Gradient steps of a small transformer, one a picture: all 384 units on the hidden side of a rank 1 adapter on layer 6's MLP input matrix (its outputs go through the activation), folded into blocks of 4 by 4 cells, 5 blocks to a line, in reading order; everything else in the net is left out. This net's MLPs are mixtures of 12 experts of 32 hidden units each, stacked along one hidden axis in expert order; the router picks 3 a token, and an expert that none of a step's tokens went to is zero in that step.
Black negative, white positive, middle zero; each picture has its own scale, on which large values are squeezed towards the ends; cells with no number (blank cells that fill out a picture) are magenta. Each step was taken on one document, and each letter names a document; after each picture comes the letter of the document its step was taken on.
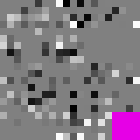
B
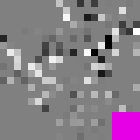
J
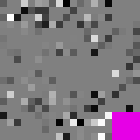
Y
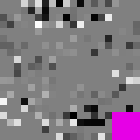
Y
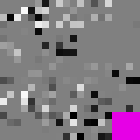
Y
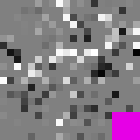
J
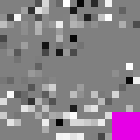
Y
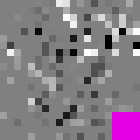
J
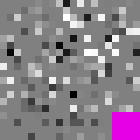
J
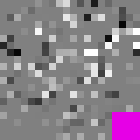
J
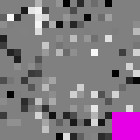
Y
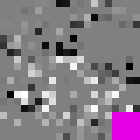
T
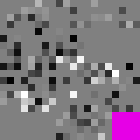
T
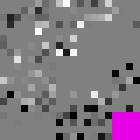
Y
